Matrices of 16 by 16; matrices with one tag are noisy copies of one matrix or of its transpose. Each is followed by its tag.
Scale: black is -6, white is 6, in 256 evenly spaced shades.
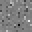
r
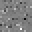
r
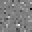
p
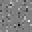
r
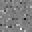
r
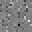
r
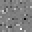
r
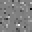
p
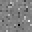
r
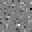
p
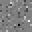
r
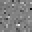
p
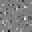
p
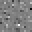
p
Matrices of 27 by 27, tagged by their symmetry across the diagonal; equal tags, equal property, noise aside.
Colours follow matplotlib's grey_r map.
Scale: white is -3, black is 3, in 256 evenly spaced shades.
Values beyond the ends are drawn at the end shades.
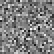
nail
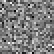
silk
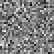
nail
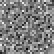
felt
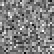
silk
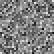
felt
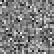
nail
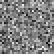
nail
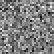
silk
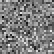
silk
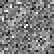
felt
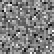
felt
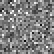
felt
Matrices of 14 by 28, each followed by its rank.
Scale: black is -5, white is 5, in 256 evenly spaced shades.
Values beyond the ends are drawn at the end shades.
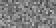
full rank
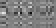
two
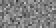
full rank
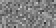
full rank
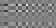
one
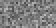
full rank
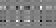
one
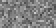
full rank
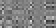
two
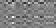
two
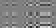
one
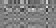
two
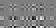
one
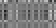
one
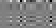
one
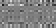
two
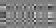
one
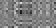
two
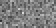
full rank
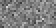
full rank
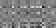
two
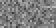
full rank
